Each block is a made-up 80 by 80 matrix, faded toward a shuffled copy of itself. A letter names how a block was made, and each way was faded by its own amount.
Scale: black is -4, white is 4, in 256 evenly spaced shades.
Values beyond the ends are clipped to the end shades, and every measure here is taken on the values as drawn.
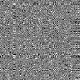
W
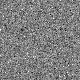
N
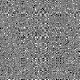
W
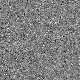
N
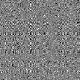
W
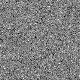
N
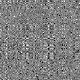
W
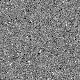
N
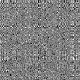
W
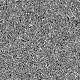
N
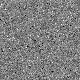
N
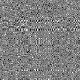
W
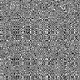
W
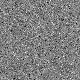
N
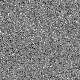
N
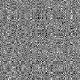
W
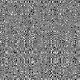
W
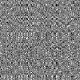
W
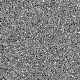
N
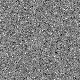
N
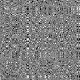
W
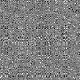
W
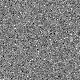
N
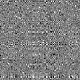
W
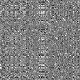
W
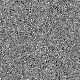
N
